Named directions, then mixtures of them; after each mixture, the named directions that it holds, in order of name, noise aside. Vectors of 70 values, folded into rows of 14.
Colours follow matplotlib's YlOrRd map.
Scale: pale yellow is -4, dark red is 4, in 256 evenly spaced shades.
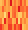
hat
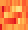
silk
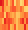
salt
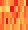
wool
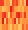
hat, wool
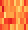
salt, silk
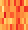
salt, silk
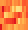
silk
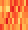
hat, wool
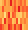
hat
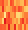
hat, salt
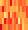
hat, silk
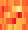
hat, silk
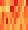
wool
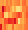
silk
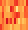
silk, wool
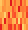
hat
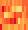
silk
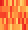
hat, salt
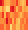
salt, wool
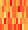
hat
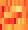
silk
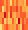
hat, silk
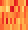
wool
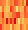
silk, wool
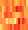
silk, wool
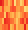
salt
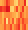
wool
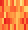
salt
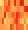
salt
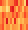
wool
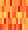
hat
